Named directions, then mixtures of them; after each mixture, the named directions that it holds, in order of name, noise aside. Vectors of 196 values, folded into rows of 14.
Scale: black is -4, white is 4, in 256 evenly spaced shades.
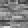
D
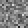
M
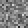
M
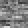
D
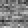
D, M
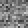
D, M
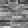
D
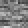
D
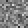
M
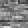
D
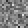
M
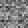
D, M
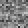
D, M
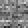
D, M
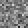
M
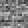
D, M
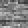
D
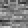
D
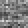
D, M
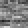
D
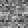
D, M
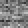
D, M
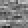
D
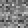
D, M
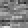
D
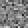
D, M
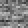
D, M
